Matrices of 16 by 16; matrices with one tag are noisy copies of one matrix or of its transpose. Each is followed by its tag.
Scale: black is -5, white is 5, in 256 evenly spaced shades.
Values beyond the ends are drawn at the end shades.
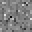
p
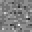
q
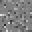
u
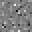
p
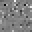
u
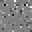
u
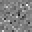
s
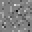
p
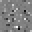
q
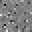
u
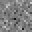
s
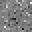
s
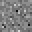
p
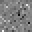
s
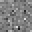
q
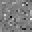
p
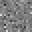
u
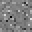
p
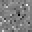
s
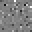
u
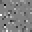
u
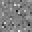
p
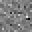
q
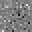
s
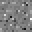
p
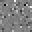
u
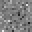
s
